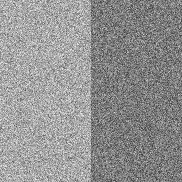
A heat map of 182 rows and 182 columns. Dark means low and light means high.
On average the colour sits 60% of the way up the scale. The left part is higher, up to a seam about 50% of the way across. The values follow a bell shape.
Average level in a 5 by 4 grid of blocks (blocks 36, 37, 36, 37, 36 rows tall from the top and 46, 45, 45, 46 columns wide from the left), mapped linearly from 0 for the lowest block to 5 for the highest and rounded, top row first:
5500
5500
5500
5500
5500
